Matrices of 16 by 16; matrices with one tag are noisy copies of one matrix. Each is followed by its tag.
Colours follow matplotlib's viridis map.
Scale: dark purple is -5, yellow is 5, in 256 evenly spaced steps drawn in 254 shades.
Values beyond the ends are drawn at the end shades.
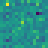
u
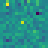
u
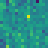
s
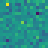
u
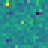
u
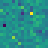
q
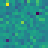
u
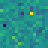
q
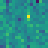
s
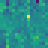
s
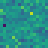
q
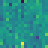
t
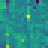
s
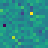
q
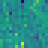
t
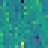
t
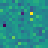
q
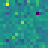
u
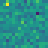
u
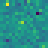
u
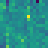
s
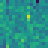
s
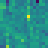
s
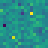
q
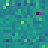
u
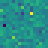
q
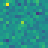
u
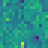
t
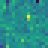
s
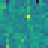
s
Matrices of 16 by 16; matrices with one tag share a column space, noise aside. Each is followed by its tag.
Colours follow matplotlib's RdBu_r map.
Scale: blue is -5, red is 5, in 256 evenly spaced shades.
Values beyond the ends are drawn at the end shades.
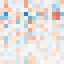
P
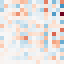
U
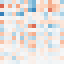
U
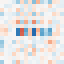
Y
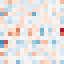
Y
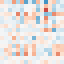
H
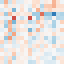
P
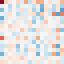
H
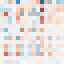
H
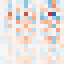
P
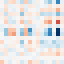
Y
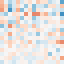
U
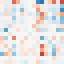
H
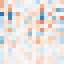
P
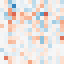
P
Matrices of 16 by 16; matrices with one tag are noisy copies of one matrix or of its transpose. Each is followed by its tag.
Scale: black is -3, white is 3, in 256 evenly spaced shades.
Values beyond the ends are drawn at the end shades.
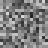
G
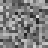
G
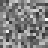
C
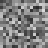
C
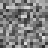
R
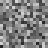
G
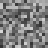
R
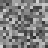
C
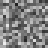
R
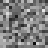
R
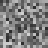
C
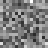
G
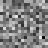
G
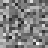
R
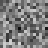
C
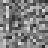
R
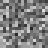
R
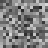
C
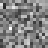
R
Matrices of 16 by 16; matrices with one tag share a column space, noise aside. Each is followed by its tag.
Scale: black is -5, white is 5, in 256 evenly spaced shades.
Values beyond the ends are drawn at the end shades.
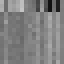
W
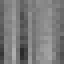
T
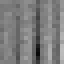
T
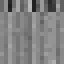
W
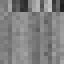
W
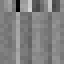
W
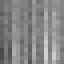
T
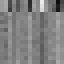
W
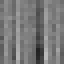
T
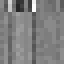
W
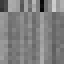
W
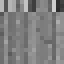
W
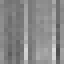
T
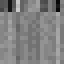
W
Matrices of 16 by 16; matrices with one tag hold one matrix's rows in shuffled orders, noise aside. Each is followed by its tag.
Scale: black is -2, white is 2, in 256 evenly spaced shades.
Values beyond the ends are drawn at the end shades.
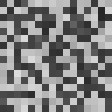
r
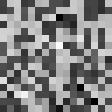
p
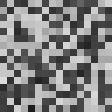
r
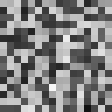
p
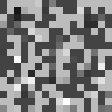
p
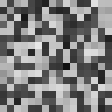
r
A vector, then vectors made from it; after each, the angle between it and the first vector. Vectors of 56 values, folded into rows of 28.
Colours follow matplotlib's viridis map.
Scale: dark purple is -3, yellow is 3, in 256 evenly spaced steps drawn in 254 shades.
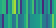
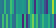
orthogonal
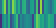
partly aligned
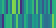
nearly parallel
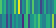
partly aligned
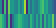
orthogonal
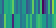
partly aligned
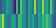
nearly opposite
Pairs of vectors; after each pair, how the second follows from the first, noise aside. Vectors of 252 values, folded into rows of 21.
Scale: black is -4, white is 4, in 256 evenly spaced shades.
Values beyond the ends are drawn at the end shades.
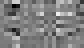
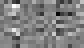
negated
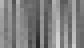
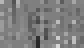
partly zeroed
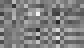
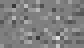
partly zeroed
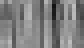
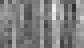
negated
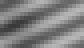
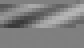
partly zeroed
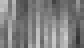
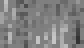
partly zeroed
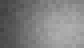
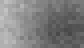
negated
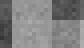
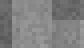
shrunk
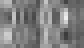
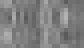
shrunk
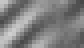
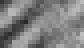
negated
